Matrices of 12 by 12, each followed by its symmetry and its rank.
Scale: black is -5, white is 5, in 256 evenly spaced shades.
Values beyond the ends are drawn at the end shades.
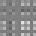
symmetric, rank one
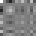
symmetric, rank one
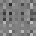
neither, rank two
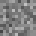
neither, full rank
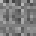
neither, rank two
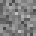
neither, full rank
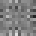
antisymmetric, rank two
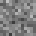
neither, full rank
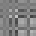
symmetric, rank one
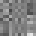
neither, rank two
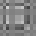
symmetric, rank one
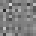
antisymmetric, rank two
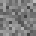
neither, full rank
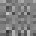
neither, rank two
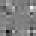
antisymmetric, rank two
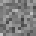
neither, full rank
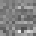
neither, rank two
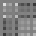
symmetric, rank one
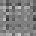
antisymmetric, rank two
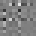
antisymmetric, rank two
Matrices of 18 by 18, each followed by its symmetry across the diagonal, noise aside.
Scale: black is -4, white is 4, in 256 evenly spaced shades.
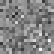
symmetric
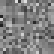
antisymmetric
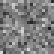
antisymmetric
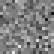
antisymmetric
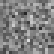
antisymmetric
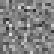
antisymmetric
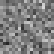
antisymmetric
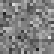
antisymmetric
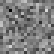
symmetric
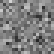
symmetric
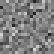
antisymmetric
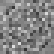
symmetric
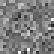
symmetric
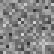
symmetric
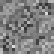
symmetric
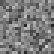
symmetric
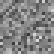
symmetric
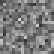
symmetric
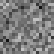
symmetric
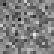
symmetric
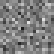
antisymmetric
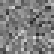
antisymmetric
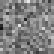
antisymmetric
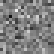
antisymmetric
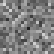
symmetric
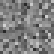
antisymmetric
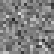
antisymmetric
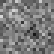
symmetric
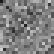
symmetric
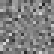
antisymmetric
